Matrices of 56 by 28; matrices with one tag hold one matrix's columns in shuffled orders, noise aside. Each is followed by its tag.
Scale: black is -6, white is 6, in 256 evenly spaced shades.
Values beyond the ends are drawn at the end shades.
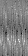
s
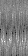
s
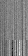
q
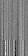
q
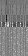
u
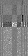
u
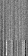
q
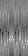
s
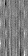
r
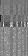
u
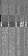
u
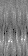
s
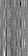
r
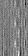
r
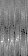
s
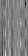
r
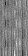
r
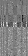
u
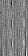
r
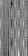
r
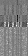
u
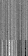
q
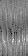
s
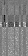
u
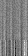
q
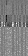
u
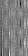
r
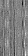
r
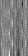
r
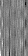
r
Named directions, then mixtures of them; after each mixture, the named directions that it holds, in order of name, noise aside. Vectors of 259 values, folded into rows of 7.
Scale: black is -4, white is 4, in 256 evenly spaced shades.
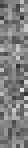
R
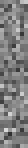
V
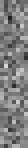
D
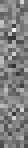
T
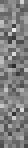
T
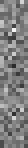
T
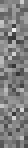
T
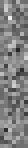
D, V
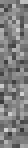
V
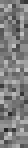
V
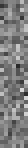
R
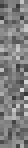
R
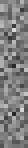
R, T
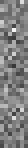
T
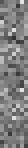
R, T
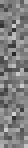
T, V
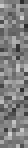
R, V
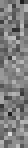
T, V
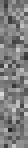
D, R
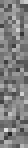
V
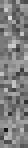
D, V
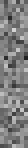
D, T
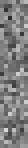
D, V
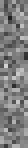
D
